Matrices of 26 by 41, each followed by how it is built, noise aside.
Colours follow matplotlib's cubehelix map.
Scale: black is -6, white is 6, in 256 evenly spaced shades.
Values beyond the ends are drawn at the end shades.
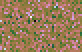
noise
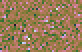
noise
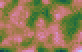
smooth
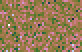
noise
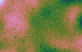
smooth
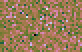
noise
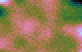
smooth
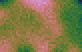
smooth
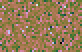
noise
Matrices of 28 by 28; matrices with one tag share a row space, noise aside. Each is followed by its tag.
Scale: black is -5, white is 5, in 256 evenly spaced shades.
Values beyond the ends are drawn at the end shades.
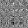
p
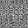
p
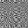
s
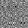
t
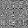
p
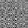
t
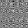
p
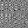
s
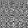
p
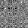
t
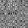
t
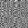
s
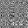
p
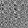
s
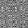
t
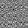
t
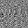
s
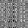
t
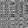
p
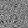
s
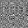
p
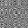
s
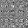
p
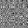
p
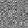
t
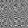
s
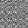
t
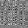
t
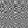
s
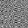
s
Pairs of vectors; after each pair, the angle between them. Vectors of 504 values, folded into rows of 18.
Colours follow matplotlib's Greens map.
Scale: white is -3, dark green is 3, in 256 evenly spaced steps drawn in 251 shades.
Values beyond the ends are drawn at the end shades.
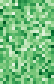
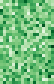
nearly parallel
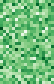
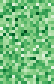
nearly opposite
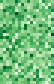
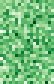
partly opposed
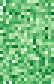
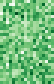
partly aligned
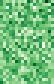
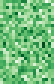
nearly opposite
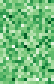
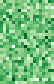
nearly parallel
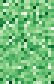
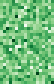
partly aligned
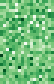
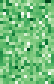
orthogonal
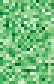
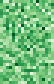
nearly parallel
